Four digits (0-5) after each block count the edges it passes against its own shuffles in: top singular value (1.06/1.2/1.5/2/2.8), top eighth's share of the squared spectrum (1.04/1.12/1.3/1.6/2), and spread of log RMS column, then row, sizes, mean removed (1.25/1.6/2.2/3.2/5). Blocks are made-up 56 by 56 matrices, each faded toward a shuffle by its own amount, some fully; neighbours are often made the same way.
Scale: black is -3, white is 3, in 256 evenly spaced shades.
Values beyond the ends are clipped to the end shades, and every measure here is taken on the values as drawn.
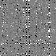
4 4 3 2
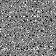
1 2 0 2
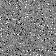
1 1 0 1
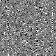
3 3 1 0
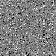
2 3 1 0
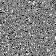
0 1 0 0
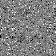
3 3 1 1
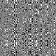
4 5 3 2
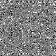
3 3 1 1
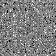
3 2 1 0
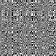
4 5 3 3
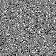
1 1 0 0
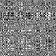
4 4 2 3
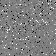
2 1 0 0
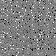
3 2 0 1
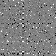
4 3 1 1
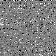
3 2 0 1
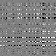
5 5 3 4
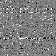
3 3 1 2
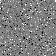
0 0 0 0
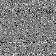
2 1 0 2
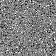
0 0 0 0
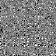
1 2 3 2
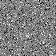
0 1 0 0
